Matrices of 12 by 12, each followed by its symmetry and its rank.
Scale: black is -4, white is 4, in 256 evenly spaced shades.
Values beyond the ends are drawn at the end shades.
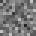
symmetric, full rank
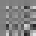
symmetric, rank one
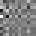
neither, rank two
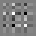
symmetric, rank one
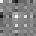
symmetric, rank two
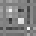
symmetric, rank two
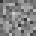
symmetric, full rank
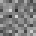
symmetric, rank two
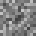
symmetric, full rank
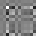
symmetric, rank one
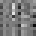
neither, rank two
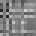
neither, rank two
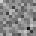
symmetric, full rank
